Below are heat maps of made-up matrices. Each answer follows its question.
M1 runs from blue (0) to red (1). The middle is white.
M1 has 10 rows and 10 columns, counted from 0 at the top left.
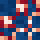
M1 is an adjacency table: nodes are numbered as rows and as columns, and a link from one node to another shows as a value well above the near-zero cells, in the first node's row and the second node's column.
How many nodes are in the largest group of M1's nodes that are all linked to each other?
2
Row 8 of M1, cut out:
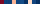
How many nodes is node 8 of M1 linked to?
3
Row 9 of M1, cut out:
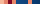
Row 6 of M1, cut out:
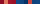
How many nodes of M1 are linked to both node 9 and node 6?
5
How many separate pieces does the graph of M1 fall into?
1
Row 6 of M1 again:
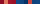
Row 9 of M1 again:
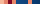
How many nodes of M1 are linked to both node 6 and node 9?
5
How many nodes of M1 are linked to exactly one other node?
0
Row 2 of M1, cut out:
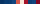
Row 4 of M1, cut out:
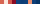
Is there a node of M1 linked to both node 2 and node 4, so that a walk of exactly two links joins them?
no
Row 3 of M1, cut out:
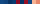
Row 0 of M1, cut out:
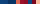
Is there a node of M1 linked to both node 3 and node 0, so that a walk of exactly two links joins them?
yes
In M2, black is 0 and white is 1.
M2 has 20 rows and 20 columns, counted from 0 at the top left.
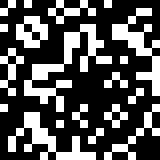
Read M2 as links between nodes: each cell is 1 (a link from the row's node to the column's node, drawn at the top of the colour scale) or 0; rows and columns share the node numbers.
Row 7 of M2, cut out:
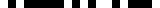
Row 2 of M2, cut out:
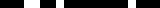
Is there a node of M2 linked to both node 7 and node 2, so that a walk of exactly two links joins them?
no
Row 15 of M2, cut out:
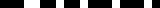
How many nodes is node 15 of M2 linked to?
6
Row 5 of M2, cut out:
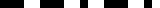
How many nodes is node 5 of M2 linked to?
9
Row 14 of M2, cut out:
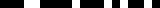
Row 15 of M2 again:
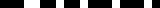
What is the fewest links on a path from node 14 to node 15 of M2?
1
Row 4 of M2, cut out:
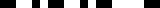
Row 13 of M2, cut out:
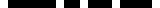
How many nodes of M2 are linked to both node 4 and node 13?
1
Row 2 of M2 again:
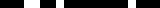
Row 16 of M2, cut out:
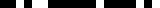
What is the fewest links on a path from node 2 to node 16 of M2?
1
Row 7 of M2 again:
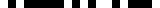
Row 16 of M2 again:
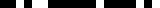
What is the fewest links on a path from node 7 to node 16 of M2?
2
